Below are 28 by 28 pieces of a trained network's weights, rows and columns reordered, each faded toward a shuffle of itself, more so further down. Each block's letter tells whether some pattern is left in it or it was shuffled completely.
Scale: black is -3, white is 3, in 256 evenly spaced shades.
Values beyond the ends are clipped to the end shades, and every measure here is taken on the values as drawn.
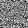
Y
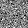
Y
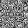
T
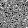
Y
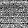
T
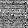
T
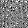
T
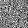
Y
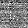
T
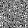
T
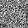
Y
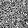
Y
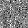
T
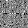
T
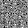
T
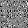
T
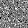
Y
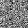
T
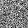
Y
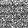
T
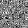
T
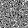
Y
